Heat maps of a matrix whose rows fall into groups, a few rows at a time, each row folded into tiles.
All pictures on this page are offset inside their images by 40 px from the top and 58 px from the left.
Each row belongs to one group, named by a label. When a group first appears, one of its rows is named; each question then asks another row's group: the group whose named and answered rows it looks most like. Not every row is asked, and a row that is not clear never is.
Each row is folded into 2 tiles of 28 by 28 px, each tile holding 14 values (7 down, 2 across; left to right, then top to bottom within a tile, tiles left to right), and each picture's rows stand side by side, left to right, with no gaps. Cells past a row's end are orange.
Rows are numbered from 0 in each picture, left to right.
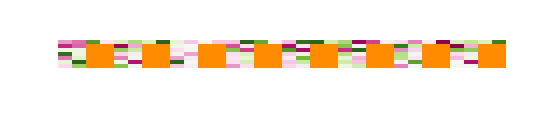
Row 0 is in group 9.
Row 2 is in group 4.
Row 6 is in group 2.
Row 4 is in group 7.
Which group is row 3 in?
7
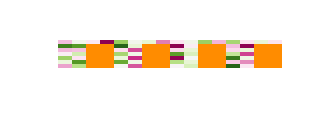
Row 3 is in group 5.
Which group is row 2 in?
9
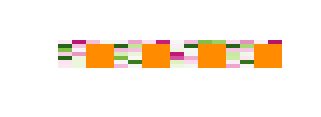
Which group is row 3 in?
2
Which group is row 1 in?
2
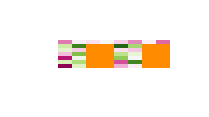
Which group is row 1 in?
2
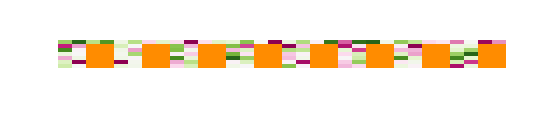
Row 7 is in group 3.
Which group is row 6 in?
5
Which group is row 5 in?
7
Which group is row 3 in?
5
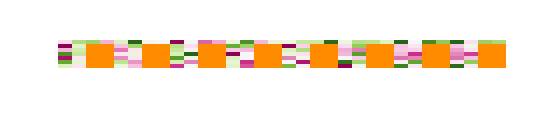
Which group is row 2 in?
3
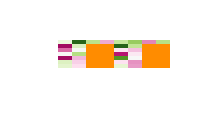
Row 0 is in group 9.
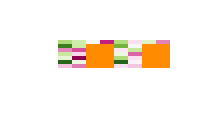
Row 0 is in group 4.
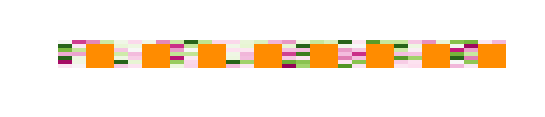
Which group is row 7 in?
5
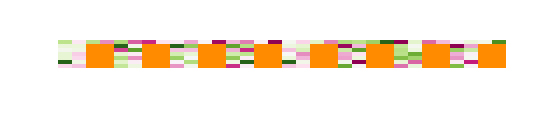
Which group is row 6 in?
3
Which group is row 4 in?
4
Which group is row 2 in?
2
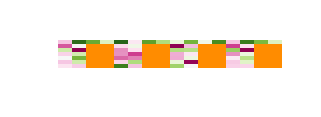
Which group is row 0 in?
7
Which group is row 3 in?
7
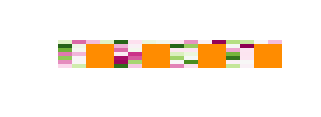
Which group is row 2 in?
2
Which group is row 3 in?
5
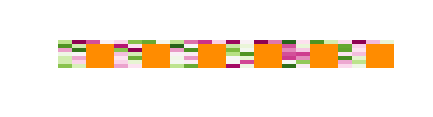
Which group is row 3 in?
3
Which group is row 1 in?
7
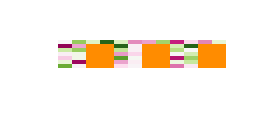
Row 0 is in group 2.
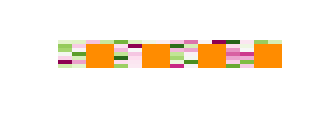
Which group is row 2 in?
2
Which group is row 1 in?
5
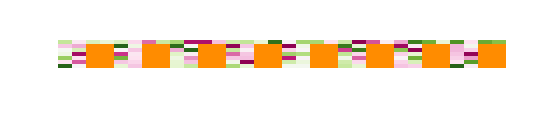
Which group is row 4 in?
9
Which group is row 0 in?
5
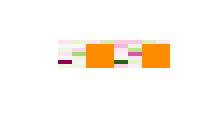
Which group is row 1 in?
4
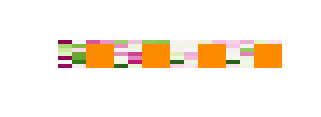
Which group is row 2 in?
4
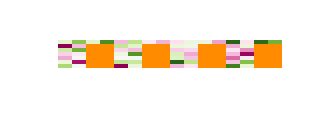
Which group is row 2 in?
4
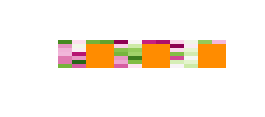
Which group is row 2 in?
9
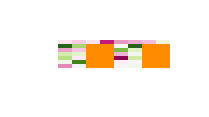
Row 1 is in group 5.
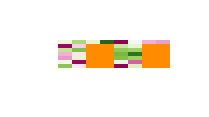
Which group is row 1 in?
3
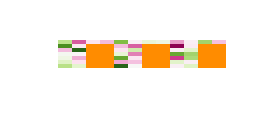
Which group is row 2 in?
9
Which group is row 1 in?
5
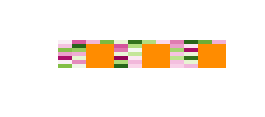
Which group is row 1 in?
9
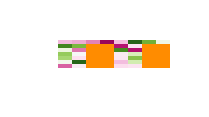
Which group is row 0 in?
2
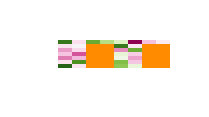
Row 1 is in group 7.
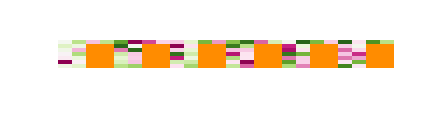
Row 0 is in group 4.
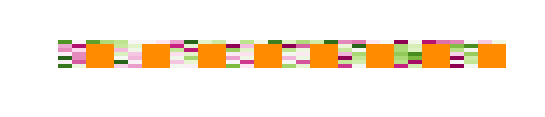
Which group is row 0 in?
5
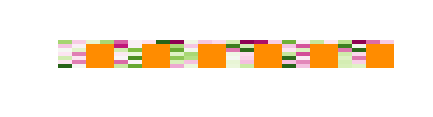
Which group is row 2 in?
3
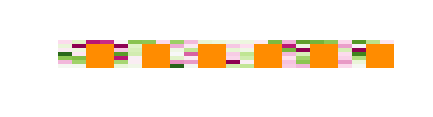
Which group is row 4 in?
7
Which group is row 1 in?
9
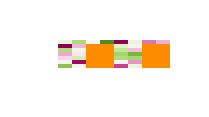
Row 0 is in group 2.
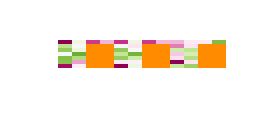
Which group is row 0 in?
3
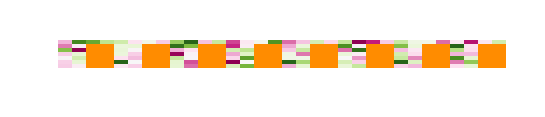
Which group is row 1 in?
4
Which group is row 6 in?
4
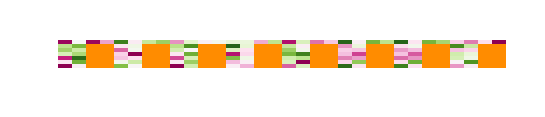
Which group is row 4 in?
3
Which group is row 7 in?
2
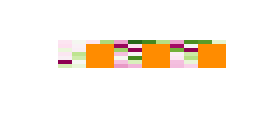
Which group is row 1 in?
7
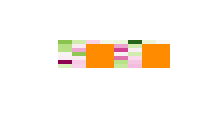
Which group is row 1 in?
9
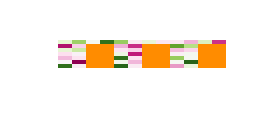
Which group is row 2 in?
2
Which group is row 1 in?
5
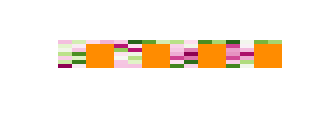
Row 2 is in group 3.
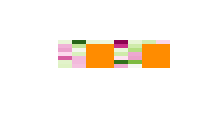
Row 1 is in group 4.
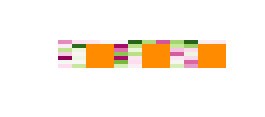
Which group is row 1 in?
9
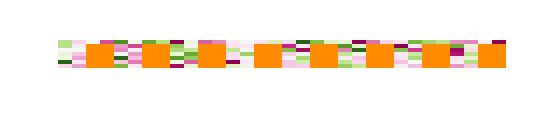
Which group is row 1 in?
5
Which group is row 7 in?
2
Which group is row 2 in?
3
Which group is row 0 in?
4
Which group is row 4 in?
7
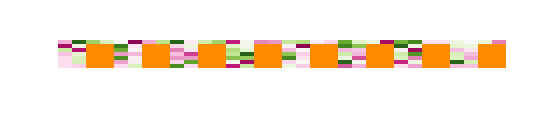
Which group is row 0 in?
7
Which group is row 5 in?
4
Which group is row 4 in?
5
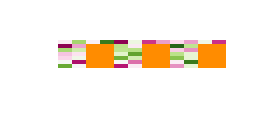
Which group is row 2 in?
2
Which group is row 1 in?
3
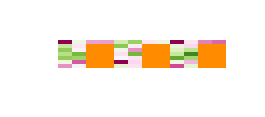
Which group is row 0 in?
3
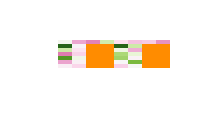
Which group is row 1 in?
2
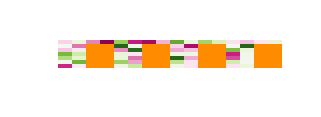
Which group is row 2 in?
5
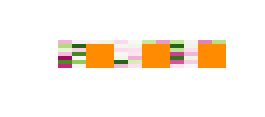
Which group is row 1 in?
4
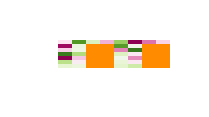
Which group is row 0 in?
9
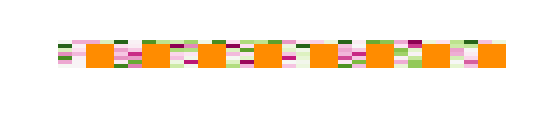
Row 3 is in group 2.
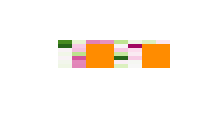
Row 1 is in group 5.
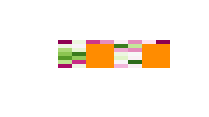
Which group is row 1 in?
2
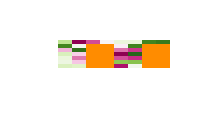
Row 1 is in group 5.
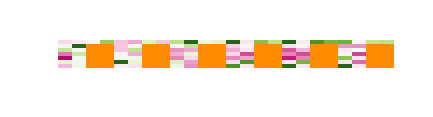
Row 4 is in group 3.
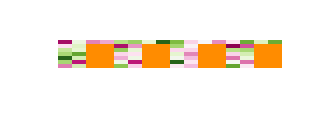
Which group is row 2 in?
4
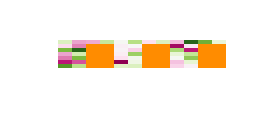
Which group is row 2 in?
7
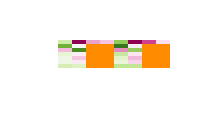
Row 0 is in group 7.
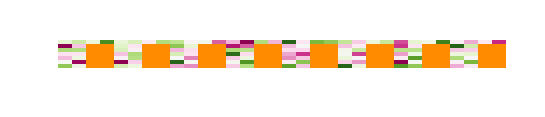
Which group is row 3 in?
9
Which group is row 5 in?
5
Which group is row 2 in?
4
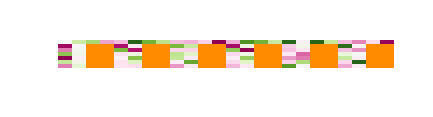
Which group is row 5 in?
2
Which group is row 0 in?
9
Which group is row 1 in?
7
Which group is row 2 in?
2
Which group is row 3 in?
7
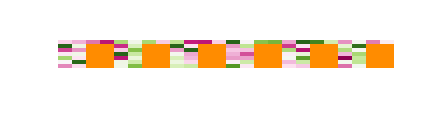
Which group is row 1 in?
9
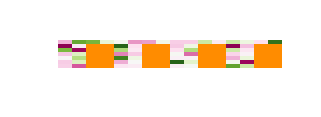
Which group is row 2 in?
4
